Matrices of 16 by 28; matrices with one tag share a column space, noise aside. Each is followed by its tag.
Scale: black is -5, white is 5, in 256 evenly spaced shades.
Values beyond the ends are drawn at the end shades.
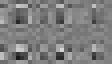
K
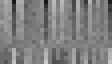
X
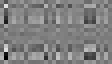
K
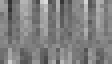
X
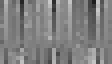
X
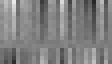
X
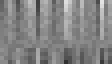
X
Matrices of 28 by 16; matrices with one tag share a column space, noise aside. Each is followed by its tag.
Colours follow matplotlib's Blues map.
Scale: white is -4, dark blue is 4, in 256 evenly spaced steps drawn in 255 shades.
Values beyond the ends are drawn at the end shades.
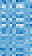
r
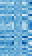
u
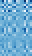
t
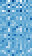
t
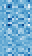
r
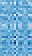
u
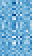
u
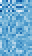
t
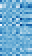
r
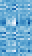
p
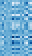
u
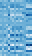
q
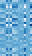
r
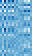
t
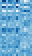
t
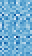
u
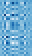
u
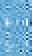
p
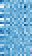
r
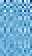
t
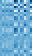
t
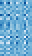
u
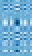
p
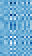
u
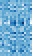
p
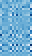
q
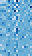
t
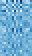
t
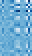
t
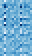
r
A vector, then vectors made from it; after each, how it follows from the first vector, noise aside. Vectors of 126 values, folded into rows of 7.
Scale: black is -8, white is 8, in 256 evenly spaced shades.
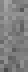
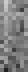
scaled up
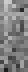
scaled up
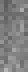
negated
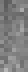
negated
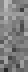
scaled up
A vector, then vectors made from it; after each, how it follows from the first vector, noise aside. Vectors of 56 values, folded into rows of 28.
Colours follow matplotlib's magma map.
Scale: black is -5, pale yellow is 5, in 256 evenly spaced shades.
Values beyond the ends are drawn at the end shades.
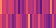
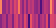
sign-scrambled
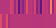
partly zeroed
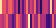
scaled up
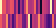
scaled up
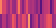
sign-scrambled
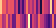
scaled up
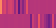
partly zeroed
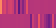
partly zeroed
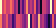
scaled up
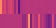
partly zeroed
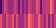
sign-scrambled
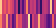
scaled up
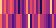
scaled up
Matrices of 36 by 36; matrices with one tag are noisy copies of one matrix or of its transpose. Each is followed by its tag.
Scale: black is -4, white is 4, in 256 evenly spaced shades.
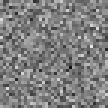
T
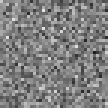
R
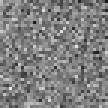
R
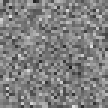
T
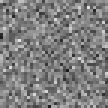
T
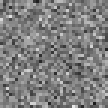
T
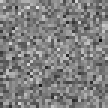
R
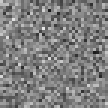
R
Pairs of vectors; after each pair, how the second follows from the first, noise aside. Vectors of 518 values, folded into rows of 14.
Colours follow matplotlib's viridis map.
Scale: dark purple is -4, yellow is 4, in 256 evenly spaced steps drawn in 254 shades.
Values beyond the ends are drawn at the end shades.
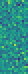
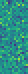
negated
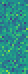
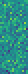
negated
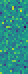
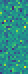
negated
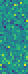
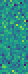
negated
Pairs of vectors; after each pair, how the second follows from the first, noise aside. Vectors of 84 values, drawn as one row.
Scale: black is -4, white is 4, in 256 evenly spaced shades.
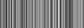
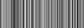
reversed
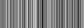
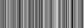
shuffled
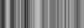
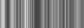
negated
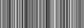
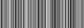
negated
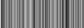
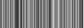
reversed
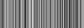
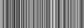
reversed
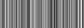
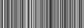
shuffled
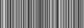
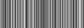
reversed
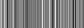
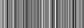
copied
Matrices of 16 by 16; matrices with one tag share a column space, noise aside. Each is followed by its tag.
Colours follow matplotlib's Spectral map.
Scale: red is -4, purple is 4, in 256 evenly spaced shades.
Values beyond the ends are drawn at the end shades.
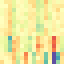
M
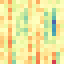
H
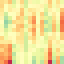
H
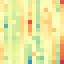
H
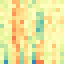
H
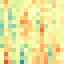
H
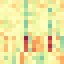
M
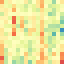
H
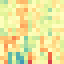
M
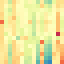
H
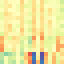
M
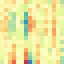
H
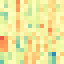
M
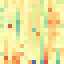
H
